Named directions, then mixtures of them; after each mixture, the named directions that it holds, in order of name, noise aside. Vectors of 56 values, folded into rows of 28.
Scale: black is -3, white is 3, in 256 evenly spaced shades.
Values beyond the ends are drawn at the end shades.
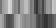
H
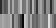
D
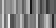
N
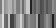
H, N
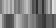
H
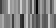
D, H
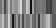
D, N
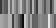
D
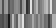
D, N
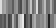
D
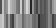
D, H, N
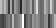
D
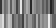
D, N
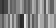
D, H, N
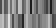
D, N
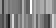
D, N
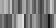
D, H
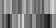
D, H, N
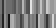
N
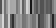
D, H, N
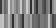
D, H, N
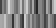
D, H
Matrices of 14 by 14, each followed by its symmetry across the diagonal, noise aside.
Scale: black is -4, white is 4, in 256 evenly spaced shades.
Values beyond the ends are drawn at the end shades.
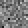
neither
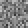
neither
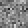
neither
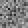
symmetric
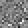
symmetric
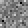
symmetric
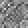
symmetric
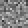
neither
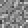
symmetric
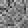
symmetric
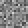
symmetric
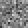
neither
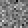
neither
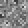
symmetric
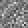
symmetric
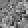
symmetric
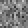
neither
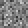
neither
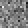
neither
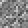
symmetric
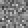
neither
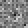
symmetric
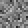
symmetric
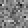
neither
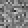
neither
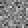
neither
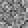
symmetric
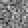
neither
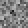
symmetric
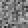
neither
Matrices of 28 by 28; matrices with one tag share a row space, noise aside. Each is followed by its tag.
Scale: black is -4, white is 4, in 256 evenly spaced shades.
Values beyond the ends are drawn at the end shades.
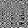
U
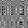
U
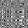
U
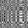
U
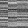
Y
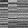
Y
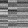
Y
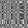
U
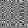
U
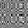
U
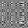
U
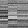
Y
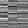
Y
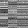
Y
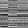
Y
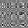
U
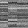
Y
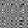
U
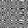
U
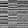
Y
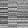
Y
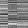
Y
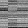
Y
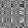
U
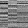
Y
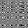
U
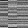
Y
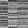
Y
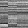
Y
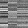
Y
